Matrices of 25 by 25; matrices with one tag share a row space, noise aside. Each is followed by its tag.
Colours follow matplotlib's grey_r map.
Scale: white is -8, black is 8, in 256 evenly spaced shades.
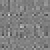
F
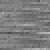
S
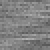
S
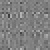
F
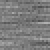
S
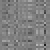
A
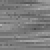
S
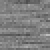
S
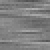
S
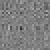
F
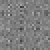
F
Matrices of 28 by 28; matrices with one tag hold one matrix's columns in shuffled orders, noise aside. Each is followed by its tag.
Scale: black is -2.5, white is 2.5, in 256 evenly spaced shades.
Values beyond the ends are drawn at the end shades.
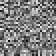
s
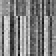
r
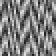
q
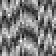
q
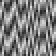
q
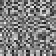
s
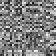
s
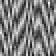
q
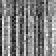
r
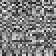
s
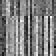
r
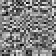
s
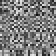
s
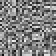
s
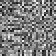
s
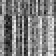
r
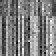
r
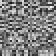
s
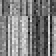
r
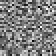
s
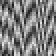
q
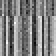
r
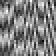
q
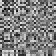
s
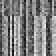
r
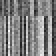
r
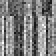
r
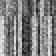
r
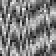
q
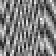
q
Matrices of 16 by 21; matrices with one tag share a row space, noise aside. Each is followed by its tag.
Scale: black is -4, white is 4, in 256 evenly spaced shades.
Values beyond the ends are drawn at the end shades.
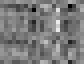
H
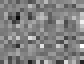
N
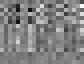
N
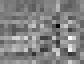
H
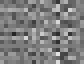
H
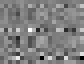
N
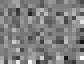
N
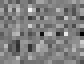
N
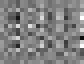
N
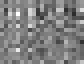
N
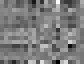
H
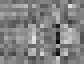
H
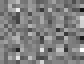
N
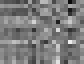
H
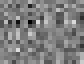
N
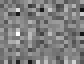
N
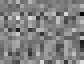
N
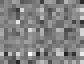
N
